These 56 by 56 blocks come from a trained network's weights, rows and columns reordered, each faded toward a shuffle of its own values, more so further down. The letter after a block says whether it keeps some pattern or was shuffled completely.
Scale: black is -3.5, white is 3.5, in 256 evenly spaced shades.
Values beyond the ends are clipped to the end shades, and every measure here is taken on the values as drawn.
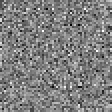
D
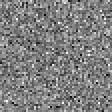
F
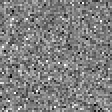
F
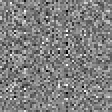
D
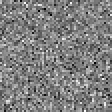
F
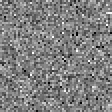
F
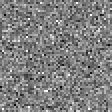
F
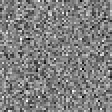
D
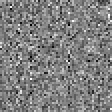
D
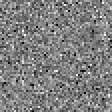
F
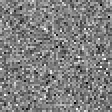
F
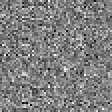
D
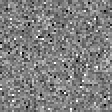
F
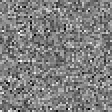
D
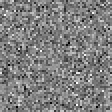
F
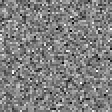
F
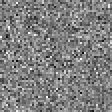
F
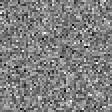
F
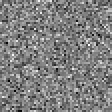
F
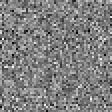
D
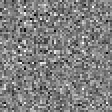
D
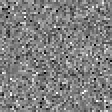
F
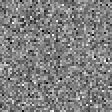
F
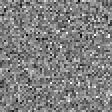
F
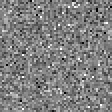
F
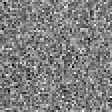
F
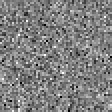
F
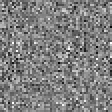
D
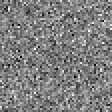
F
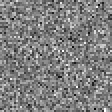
F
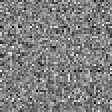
D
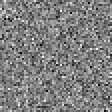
F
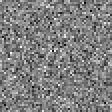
F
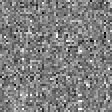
D
